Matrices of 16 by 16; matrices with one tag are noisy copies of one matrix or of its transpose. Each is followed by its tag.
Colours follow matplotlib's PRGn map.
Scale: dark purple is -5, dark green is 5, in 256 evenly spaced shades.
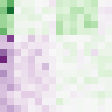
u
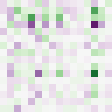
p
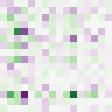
p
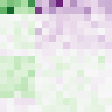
u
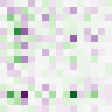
p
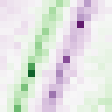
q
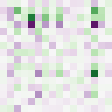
p
